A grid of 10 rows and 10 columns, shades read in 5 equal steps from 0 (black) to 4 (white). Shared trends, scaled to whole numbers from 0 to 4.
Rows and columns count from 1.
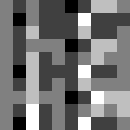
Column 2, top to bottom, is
1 0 1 1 1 0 1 2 1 0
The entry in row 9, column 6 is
1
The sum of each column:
20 8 29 12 16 7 25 22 19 21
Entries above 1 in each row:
5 3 4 7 7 4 7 8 7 5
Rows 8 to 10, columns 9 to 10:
3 3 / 2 3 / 1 2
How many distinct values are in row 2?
4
